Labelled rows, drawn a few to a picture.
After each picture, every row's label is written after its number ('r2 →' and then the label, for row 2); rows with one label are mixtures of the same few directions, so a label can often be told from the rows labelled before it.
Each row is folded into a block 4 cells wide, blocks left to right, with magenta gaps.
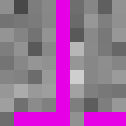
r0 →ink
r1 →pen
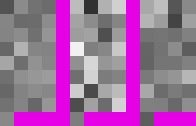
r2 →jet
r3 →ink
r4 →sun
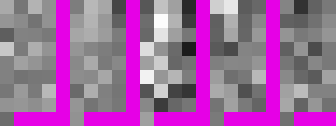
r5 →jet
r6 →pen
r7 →pen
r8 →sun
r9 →ink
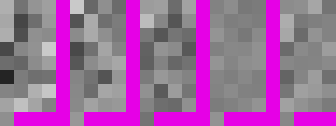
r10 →pen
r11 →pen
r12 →sun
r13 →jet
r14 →pen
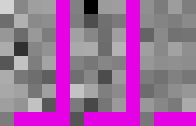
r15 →jet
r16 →ink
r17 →jet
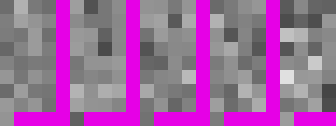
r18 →ink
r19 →ink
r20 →sun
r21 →sun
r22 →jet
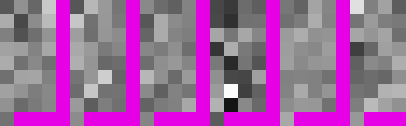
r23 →pen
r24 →pen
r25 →pen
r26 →ink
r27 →sun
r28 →pen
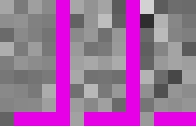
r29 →jet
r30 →sun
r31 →pen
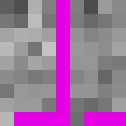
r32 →sun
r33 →ink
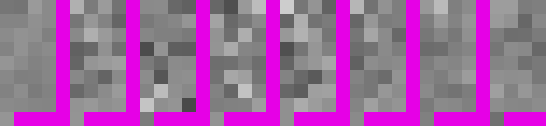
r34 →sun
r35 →pen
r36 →ink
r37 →sun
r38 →pen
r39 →pen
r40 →sun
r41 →sun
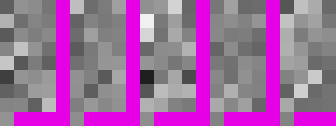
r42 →jet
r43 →pen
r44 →pen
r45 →ink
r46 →pen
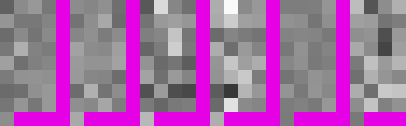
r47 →jet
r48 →sun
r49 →ink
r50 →ink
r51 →sun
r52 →ink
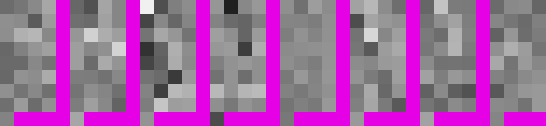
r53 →sun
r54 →sun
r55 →pen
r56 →ink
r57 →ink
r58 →sun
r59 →ink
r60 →jet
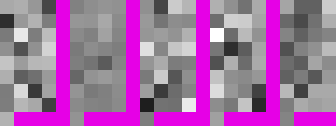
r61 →sun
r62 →jet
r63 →ink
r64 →jet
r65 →pen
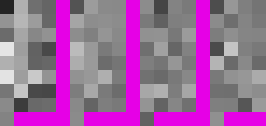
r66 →pen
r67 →pen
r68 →ink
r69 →jet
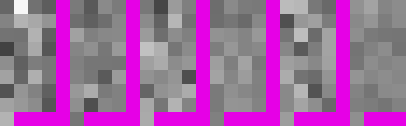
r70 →ink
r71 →ink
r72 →sun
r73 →jet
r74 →sun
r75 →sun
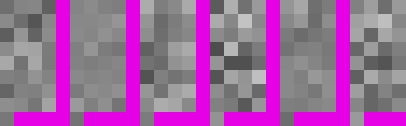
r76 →jet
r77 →ink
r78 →pen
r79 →jet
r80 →sun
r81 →jet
